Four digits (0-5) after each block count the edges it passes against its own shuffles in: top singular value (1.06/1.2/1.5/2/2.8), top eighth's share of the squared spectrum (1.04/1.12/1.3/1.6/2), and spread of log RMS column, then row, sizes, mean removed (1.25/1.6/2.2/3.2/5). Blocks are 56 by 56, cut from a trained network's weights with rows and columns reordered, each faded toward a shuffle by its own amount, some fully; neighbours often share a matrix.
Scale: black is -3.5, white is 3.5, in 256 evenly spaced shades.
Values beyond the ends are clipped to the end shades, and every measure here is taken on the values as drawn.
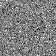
0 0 0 0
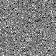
1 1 0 0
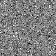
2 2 1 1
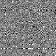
3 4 2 2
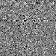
3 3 1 1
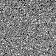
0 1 0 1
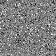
2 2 0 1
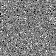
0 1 0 0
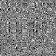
4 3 2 2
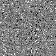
2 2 1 0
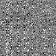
2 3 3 0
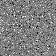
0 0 0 0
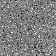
1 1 1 0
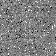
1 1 1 0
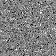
1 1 0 0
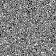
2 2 0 0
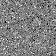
0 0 0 0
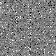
1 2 1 0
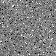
0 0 0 0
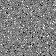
0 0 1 0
